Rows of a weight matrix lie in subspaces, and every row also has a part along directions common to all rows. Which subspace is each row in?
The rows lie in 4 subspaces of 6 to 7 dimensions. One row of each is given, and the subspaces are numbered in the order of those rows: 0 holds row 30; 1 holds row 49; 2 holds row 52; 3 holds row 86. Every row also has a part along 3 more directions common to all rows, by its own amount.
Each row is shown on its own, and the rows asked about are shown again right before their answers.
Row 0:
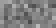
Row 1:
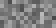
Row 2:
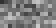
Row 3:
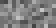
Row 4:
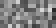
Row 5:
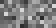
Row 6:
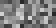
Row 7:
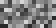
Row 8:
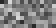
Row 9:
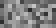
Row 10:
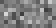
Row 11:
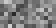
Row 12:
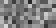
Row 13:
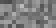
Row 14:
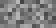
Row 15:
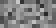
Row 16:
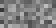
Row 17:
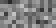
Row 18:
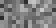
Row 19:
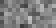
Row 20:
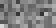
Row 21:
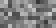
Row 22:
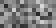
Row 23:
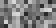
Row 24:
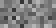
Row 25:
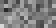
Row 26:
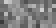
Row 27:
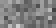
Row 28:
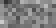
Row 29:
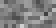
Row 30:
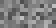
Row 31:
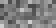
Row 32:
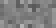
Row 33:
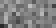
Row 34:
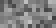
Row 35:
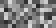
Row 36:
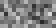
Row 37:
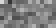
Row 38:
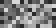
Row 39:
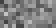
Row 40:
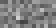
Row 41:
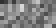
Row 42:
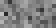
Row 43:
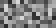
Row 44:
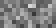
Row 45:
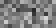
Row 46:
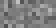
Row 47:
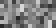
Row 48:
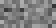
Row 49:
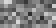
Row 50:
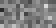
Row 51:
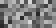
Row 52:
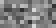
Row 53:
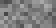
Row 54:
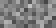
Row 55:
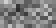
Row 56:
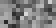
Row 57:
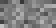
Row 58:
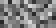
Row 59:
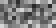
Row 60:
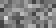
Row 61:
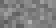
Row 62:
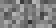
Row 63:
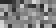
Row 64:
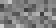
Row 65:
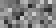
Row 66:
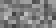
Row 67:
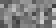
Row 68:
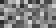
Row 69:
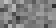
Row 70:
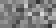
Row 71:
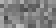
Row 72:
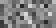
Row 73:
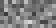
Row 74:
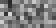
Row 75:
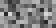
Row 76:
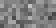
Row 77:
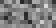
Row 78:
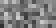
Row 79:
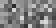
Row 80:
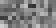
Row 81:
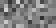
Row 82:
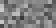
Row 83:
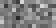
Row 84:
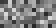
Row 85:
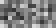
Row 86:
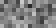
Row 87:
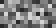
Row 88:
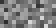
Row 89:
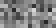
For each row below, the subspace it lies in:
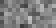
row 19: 1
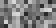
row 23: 3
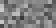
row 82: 0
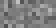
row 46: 3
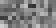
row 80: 2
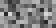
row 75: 1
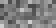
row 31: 2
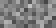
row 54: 3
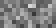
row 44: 3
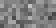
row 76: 2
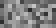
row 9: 1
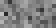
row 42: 1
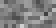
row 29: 1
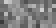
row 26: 1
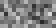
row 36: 2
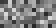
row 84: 2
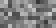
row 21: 1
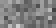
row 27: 0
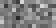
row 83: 1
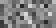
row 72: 1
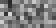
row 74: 1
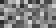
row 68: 2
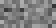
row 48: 2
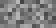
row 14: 1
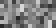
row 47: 0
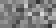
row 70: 2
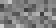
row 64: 0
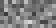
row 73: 2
